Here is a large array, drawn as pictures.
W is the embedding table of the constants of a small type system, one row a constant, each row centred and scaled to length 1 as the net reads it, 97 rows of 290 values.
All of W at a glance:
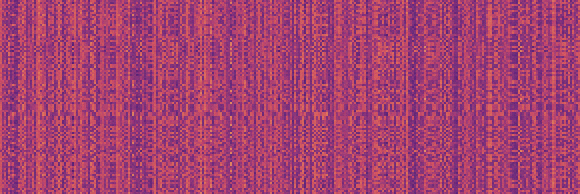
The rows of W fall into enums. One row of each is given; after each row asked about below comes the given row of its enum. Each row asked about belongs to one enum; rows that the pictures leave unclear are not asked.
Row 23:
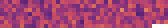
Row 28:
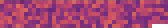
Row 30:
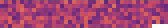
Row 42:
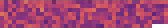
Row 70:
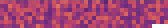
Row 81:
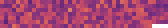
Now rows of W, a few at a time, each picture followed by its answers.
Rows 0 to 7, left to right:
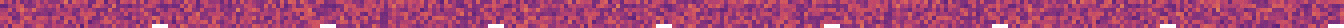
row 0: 30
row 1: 81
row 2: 70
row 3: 30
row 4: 28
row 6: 30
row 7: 42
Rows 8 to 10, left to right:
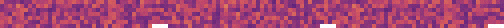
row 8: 28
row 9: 70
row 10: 28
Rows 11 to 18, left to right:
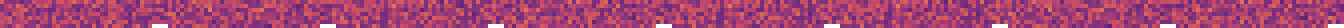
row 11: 28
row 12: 42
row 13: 70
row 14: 30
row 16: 70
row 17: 42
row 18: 30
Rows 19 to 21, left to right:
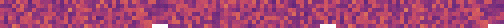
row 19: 81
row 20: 70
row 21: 81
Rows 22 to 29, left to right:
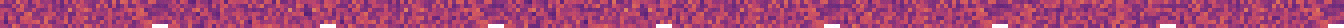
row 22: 81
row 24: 81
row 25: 23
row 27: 81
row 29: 81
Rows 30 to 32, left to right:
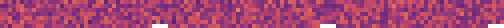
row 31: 81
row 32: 70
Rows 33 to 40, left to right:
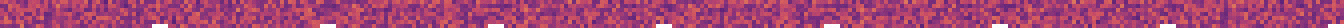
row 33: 70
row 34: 81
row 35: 28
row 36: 30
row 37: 28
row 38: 30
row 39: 30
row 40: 70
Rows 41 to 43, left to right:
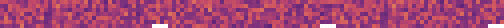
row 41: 70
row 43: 70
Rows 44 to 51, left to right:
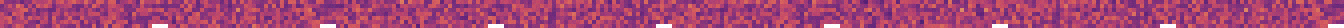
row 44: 28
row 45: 81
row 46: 30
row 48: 28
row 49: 23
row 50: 70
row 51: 81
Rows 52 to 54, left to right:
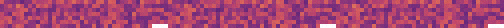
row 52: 28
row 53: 28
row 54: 28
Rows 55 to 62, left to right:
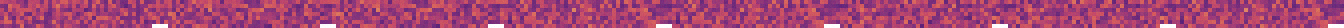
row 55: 70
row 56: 42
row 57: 42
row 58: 81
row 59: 81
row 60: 30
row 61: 30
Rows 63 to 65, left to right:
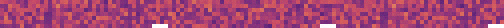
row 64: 42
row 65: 70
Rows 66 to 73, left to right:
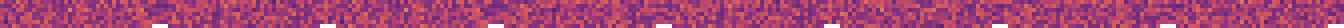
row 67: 70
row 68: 81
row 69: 28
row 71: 42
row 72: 28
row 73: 30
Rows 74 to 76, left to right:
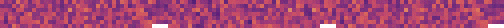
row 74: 81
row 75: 23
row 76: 81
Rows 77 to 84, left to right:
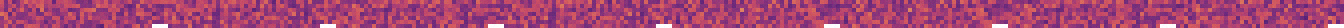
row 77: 42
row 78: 70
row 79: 28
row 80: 70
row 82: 81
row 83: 28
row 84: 30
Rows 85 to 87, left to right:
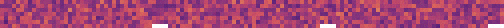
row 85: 81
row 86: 30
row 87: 42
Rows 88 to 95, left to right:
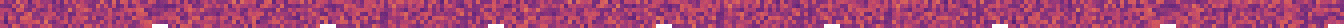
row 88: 81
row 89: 30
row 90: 70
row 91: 30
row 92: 70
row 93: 70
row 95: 28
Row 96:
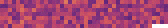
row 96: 30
